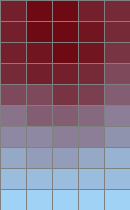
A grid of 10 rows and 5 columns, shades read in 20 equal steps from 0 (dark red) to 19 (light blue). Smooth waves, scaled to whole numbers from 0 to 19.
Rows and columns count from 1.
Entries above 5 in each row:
0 0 0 1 3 5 5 5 5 5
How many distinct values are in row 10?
1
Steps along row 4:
down same up up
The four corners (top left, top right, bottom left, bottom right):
2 3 19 19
